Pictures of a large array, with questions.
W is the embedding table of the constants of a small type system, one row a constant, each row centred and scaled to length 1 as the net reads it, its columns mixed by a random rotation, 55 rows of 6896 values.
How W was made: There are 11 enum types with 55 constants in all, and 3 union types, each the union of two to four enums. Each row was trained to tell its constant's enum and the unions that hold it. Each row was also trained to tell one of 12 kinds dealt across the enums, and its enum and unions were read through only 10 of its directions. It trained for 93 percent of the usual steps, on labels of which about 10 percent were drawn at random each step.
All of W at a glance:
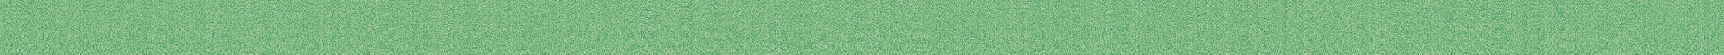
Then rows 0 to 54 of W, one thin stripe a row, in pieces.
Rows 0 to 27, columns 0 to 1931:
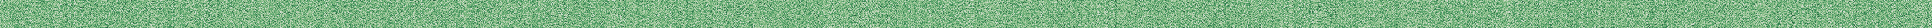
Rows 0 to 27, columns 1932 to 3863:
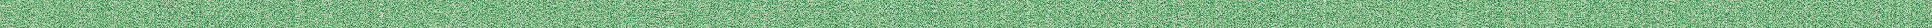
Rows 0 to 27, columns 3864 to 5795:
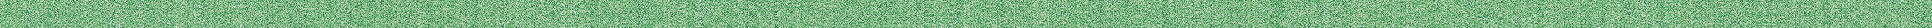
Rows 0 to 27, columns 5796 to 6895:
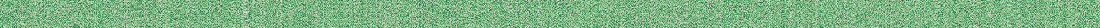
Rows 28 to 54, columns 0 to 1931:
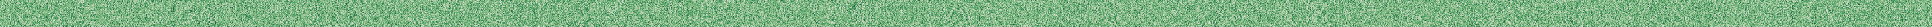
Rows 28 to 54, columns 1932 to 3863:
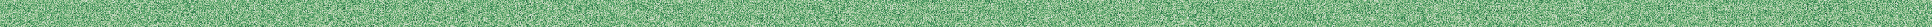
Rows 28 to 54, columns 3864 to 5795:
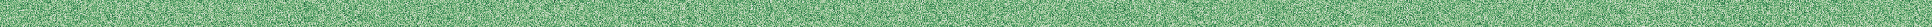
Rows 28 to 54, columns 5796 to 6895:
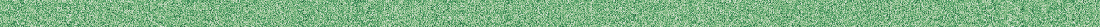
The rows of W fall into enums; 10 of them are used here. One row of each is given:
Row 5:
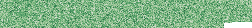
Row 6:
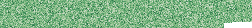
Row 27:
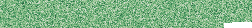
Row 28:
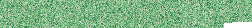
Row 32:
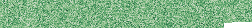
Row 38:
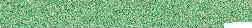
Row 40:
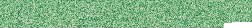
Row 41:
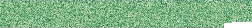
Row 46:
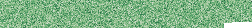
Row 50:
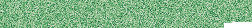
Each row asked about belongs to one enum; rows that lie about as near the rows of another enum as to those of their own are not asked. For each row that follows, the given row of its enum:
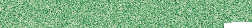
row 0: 32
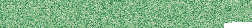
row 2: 6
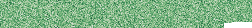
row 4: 32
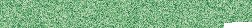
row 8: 28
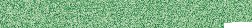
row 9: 50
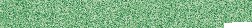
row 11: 27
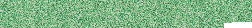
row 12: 32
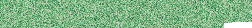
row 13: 28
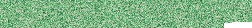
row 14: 32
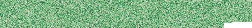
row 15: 46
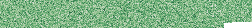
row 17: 41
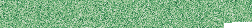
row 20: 40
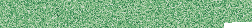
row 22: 46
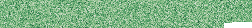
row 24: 27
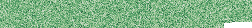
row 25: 5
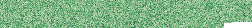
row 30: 5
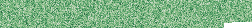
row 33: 46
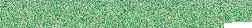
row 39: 41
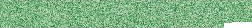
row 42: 5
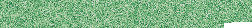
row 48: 5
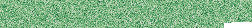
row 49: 46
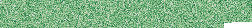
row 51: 41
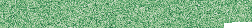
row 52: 40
